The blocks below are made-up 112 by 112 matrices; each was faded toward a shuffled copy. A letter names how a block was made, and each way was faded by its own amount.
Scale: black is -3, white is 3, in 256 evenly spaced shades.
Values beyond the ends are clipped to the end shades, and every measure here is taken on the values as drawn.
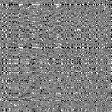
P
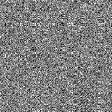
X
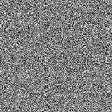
X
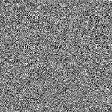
X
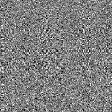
X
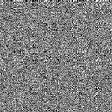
X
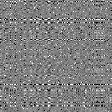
P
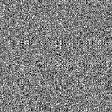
X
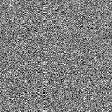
X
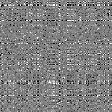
P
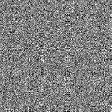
X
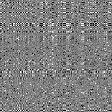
P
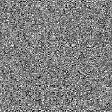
X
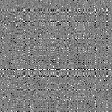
P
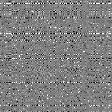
P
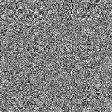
X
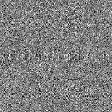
X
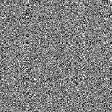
X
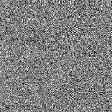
X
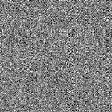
X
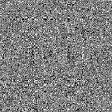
X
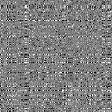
P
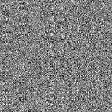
X
